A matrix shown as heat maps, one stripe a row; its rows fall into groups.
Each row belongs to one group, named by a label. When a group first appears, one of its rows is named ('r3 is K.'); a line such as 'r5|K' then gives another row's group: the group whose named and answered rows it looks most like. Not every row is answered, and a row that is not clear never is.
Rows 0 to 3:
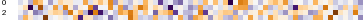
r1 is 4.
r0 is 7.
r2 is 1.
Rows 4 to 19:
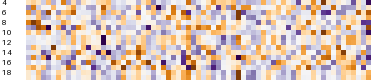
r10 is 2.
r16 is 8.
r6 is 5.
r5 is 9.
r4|2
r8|2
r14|1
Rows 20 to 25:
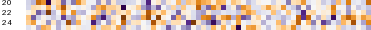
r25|7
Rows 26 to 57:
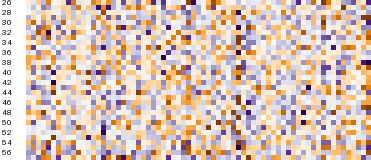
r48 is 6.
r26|2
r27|1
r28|7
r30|2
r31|7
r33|5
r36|7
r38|6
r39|5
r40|1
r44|1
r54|5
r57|7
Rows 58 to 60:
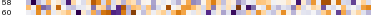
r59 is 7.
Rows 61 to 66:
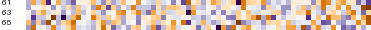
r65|5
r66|9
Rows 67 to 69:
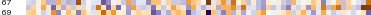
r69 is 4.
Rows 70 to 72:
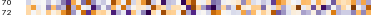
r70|8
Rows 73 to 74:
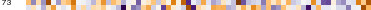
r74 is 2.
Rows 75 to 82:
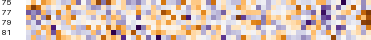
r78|5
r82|9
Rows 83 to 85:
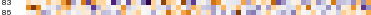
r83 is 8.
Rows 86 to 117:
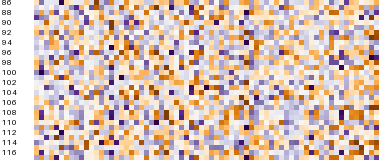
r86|1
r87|8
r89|2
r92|5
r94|7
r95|7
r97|6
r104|8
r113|4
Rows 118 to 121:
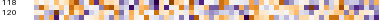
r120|4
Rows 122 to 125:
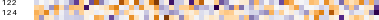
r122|8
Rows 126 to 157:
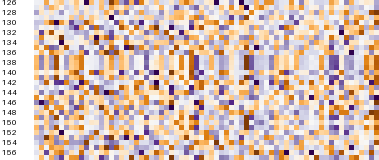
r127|7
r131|8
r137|5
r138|5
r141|5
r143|8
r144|1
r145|6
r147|2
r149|5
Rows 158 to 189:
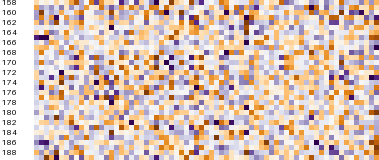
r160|9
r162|5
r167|2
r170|9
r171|8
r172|1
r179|7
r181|4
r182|9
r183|8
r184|7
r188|5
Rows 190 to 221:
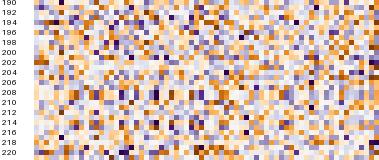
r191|2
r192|1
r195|4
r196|5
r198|1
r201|9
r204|9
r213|7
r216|7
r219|2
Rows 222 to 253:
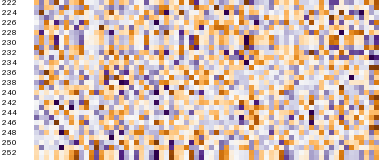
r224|9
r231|5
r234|7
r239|9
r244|9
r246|4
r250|8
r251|1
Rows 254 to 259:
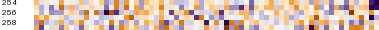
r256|1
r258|9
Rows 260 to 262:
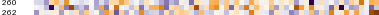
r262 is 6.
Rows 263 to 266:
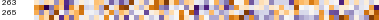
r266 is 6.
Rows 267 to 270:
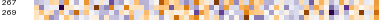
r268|1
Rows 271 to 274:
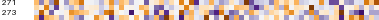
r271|5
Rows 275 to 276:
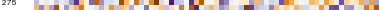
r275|8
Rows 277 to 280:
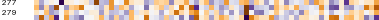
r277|1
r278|5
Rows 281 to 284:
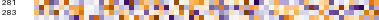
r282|9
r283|5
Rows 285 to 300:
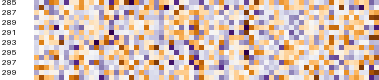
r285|7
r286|9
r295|7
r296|5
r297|8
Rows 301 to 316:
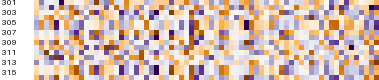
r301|1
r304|9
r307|8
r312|4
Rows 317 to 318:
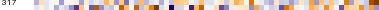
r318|8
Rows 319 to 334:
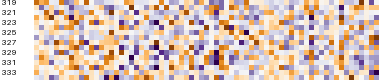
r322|6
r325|7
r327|4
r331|9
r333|6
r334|1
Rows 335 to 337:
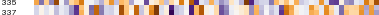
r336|8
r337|8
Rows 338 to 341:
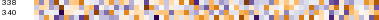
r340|1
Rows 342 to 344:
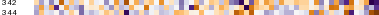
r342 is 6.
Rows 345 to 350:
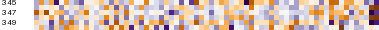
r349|6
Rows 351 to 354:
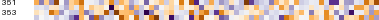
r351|5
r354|8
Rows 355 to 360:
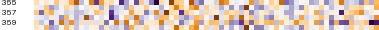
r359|6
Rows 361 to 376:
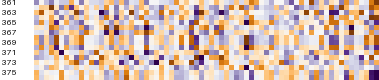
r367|1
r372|2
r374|7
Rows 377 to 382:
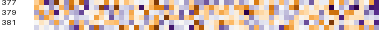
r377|4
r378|6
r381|2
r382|8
